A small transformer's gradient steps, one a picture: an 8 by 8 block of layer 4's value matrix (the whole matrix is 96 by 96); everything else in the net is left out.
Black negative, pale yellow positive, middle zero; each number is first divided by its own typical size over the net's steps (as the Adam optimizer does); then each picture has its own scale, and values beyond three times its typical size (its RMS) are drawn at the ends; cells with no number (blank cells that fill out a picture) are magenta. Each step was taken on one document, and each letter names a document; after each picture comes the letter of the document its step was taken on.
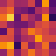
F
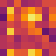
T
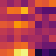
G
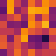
F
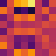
F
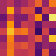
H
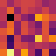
H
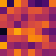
F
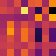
H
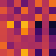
H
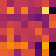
H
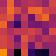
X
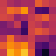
G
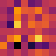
X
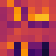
X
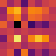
X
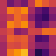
G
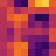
G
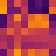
F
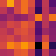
H
